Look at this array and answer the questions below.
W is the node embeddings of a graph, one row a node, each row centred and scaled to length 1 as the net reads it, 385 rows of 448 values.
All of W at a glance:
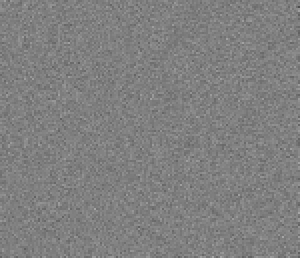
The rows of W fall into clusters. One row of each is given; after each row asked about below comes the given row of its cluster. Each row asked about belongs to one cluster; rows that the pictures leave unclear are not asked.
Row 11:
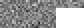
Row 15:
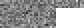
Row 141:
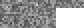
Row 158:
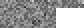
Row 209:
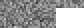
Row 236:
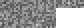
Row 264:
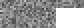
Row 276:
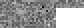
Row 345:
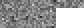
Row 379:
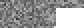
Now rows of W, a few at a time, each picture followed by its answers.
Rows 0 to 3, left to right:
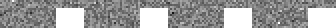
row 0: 158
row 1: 236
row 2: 15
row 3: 209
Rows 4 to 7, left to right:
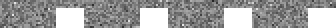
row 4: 11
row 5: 15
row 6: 276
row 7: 264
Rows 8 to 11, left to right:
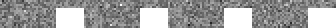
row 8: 276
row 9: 264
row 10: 264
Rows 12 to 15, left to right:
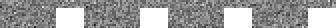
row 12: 15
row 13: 236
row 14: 11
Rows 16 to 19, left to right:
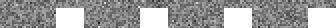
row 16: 276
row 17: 158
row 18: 141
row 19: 209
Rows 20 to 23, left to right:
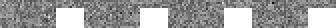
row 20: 264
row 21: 379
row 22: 11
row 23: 379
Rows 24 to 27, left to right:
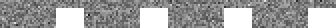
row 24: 15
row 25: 276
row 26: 209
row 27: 158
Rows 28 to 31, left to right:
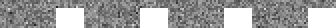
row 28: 209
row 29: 264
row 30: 345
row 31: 345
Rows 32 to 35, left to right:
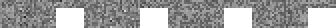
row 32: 264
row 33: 236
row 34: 276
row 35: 379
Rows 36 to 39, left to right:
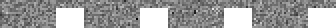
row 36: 141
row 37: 141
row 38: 15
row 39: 141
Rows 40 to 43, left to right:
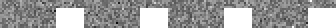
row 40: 264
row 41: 158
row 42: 11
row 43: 158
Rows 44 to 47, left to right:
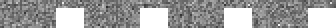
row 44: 236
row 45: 379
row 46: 11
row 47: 264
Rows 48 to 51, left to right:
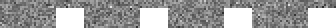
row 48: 141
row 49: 15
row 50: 158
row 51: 264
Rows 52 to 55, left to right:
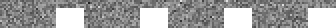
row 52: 379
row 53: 345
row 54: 158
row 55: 209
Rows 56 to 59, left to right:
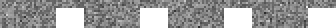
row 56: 264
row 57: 141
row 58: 158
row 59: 236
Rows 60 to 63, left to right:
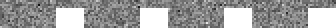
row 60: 141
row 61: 158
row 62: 11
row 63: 345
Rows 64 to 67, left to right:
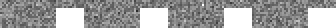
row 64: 264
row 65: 345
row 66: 236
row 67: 141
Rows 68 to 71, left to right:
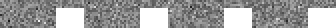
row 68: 158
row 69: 345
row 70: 264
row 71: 236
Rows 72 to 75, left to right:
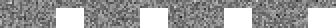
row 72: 236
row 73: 209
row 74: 345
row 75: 276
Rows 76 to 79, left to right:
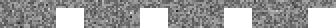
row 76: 11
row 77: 379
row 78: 141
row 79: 276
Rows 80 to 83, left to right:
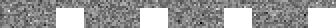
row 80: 141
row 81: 264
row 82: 209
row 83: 276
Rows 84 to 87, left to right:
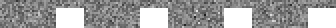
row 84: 11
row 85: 141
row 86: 209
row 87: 379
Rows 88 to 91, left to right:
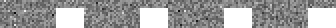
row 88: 276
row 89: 11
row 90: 209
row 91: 236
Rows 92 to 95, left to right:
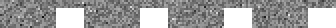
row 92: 158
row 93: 15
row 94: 15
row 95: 345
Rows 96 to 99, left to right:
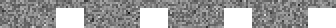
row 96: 141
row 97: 141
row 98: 15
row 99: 11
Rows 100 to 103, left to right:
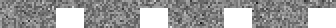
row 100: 264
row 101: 11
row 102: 209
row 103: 345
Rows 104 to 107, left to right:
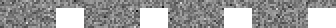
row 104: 209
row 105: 15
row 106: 11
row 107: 276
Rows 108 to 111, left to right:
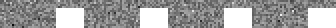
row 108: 209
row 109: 236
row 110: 276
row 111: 141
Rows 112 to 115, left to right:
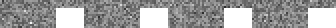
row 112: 276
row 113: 141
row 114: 264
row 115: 345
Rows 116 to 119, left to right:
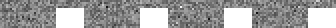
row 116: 345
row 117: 379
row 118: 276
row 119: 15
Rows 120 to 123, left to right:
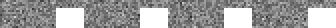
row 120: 141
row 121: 11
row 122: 11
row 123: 141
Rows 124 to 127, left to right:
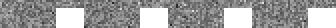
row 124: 264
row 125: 11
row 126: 276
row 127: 236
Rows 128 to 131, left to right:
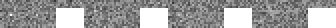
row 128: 345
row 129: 11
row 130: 345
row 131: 276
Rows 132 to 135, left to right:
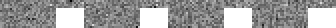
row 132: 345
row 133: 15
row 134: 11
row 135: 236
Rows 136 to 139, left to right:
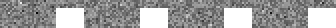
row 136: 379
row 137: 264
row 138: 158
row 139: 158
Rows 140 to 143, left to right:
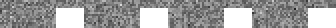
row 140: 276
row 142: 264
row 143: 264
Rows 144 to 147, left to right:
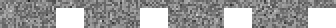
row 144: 264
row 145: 236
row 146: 141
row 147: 158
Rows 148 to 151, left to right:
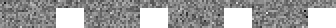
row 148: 345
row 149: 345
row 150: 158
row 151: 15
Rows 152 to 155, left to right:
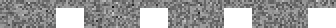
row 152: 276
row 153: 141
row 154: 236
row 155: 276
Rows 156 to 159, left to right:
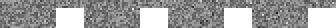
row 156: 15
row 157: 11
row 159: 345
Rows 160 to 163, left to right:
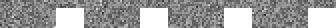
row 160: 379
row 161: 158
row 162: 141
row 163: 158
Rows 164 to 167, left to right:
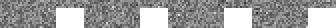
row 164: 11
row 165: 11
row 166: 345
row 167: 15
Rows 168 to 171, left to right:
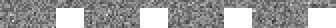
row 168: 345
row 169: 276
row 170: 11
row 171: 379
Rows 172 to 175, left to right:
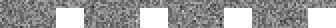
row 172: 11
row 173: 276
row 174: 141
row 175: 209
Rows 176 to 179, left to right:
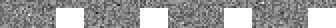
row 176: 141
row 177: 236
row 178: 15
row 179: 236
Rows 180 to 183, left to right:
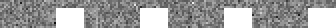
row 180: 379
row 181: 264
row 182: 11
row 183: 264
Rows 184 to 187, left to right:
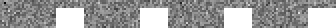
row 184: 15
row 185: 276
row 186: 11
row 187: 379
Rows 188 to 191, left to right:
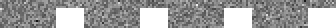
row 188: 11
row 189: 158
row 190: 15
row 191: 345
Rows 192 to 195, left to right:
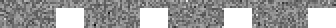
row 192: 209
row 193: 236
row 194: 15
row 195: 276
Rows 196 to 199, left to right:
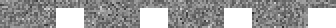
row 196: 15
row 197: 276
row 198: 158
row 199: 379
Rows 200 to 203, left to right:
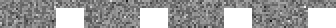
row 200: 236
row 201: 345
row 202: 11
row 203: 141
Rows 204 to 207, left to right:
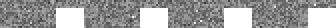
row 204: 276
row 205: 264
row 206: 209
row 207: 379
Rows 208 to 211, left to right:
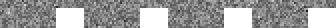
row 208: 264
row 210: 11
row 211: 264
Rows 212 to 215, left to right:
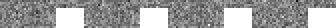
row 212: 379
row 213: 379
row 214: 379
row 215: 158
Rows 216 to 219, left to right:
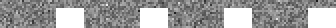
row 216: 209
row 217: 264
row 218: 209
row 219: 276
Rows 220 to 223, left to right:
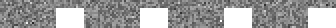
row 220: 209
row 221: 264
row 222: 236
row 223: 11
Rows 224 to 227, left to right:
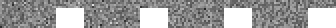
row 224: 11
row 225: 209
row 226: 158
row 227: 236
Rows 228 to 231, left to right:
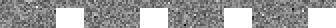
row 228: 276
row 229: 345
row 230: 209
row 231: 345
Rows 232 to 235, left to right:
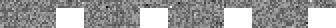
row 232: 345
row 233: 379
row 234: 236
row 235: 158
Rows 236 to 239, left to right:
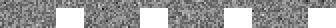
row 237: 11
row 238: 276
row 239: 345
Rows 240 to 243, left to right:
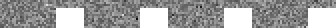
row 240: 11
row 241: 141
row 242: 141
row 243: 15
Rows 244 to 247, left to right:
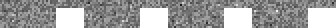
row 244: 345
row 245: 236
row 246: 11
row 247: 276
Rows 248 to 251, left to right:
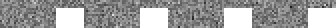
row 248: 158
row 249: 141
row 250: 236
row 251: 15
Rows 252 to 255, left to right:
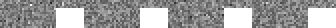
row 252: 236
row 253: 276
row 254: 11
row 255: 11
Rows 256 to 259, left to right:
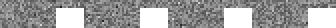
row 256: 264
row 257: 141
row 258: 209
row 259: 379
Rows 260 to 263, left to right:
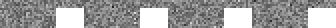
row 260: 236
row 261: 141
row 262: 15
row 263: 141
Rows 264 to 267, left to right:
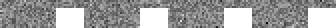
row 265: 379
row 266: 345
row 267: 158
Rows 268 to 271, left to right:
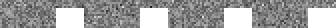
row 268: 264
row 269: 141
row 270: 264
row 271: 209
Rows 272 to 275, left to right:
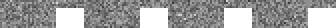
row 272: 379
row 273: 11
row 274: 345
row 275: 209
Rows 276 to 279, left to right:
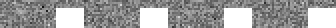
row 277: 141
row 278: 276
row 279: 236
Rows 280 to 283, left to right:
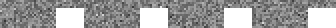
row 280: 264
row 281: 11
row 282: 141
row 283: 141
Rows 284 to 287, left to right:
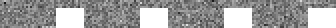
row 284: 15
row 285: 11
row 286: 276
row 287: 379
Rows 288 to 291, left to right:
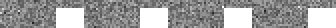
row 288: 158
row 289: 345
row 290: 236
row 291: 15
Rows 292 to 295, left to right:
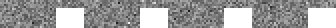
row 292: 158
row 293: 158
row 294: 15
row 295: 11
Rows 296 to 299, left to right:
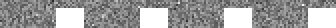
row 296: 236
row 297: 158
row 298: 236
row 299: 345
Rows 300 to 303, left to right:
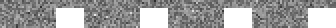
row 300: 209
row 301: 345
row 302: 276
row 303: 264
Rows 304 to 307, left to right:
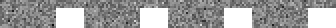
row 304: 141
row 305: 264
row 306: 158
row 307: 264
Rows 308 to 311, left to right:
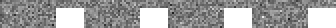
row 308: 141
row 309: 264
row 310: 15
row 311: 276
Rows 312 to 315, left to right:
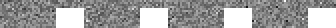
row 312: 345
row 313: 15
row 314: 15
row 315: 158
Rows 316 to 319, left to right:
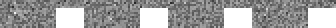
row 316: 276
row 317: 236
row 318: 236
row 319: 345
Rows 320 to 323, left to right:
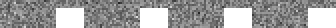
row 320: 276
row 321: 209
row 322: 236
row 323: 141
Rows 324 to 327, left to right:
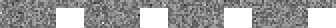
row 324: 11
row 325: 11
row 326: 141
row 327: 15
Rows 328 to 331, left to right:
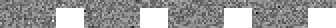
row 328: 236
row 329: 345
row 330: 15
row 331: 15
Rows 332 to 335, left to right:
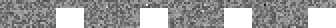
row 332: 276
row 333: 379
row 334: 264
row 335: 11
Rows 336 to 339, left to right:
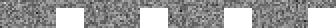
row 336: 379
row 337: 11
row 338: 141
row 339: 236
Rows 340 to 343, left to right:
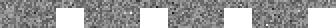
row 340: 264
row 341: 345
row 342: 15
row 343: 276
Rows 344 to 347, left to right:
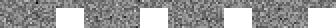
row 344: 209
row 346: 209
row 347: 345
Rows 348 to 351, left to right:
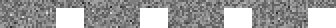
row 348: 345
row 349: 15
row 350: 11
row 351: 236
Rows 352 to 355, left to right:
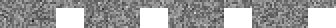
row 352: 209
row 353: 11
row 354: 264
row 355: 15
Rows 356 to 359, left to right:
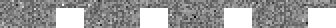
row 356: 379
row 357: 379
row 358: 276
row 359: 379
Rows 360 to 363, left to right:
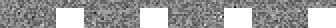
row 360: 158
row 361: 276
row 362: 141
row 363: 276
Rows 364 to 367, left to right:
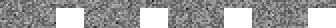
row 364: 379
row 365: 158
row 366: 11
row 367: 379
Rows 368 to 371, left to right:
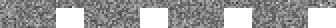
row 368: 264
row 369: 209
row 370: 236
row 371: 11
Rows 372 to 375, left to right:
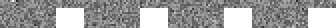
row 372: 158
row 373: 236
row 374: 141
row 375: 158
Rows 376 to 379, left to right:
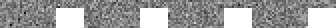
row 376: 236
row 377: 345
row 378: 379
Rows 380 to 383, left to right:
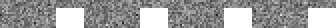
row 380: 141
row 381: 11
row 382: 276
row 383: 141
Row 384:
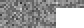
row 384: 379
